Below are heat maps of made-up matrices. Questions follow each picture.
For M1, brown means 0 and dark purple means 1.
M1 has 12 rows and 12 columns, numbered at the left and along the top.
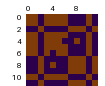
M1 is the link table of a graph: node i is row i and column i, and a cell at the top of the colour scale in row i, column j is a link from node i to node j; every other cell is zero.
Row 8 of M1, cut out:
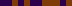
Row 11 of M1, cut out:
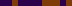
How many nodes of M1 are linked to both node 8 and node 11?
6
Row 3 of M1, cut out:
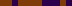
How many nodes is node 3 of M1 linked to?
5
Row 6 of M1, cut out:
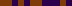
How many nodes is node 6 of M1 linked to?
6
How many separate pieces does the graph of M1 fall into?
1
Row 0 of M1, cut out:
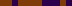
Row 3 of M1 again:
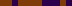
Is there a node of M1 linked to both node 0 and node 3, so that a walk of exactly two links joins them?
yes
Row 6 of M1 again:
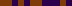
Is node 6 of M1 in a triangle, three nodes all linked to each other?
yes
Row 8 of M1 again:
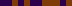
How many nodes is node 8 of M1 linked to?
6
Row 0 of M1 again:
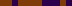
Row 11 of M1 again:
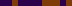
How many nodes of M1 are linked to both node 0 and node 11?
0
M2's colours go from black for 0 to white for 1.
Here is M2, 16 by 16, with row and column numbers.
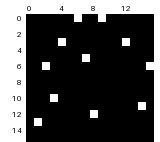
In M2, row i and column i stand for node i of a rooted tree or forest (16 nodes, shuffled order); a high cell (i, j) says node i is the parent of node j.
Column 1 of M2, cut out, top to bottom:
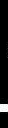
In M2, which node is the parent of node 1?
13
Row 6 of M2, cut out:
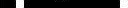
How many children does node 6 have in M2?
2
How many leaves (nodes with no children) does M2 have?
8
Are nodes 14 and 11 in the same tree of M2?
yes
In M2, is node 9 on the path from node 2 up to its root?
no
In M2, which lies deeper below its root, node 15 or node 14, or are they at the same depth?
node 15
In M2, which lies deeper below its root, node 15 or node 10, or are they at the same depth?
node 15
